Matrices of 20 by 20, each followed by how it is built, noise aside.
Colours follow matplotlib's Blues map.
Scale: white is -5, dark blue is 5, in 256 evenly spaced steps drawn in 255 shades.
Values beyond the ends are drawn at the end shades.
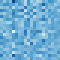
low rank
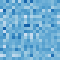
low rank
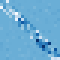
banded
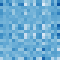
low rank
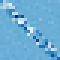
banded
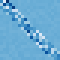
banded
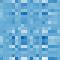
low rank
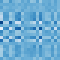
low rank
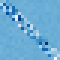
banded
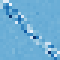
banded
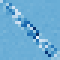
banded
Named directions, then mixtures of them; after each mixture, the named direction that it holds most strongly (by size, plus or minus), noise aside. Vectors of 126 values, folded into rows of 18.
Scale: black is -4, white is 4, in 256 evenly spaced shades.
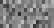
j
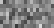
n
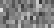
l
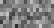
n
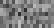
j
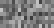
l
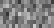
n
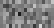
j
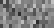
j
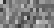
j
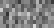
l
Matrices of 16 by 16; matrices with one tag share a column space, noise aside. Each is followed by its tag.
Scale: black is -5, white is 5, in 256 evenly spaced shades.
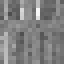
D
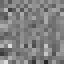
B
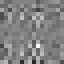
B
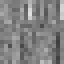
D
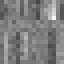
D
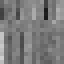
D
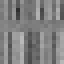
D
